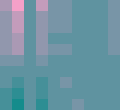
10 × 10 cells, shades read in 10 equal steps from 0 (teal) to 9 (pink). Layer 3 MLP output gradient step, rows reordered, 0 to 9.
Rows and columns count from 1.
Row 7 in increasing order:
3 3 3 3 3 3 3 3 3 3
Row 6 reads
4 4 3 4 3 3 3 3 3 3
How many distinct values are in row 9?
3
